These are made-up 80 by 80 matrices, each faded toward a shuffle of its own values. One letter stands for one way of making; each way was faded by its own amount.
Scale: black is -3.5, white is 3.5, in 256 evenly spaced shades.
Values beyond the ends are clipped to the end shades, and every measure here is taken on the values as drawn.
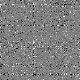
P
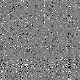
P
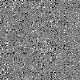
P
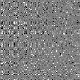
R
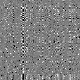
R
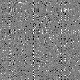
R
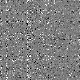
P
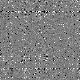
P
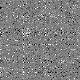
P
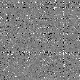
P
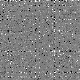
P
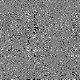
P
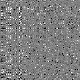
R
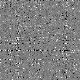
P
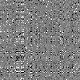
R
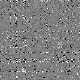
P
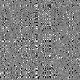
R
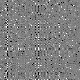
R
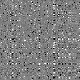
R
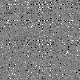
P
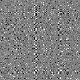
R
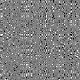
R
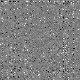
P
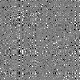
R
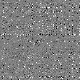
P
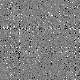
P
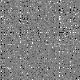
P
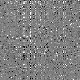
R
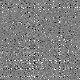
P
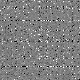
P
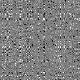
R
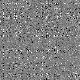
P
